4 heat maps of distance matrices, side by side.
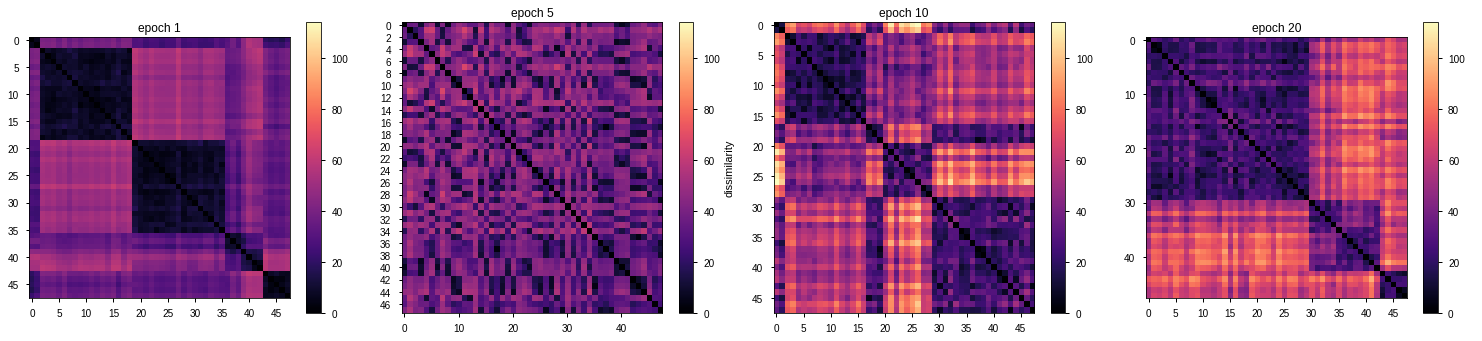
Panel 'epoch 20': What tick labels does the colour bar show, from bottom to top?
0, 20, 40, 60, 80, 100
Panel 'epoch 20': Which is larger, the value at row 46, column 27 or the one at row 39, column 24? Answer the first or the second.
the second
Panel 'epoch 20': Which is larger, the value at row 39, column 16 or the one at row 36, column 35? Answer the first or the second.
the first
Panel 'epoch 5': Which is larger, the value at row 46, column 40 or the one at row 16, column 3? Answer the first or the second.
the second
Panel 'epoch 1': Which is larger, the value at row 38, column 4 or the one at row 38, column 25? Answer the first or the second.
the first
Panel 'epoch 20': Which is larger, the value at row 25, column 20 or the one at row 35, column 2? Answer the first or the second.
the second
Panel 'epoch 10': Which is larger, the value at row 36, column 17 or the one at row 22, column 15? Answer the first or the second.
the second
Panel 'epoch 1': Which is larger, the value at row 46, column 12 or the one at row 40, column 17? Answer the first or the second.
the second
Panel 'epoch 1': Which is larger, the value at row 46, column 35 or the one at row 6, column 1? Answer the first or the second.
the second
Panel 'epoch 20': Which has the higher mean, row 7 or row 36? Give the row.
36
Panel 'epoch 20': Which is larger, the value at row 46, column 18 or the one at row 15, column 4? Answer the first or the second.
the first
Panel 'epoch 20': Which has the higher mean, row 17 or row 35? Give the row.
35
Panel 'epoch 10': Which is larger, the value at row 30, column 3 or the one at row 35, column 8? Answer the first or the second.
the first
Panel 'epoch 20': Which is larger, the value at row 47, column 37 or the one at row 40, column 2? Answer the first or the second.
the second
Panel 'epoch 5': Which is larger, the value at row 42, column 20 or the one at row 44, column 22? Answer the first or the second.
the second
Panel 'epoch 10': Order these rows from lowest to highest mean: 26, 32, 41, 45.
41, 45, 32, 26
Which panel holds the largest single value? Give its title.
epoch 10
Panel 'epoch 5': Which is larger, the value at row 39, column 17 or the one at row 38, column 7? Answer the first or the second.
the second
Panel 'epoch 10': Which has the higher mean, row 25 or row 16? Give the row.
25
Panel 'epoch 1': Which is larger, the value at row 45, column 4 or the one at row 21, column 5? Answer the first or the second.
the second
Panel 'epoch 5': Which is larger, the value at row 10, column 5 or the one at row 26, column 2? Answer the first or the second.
the second
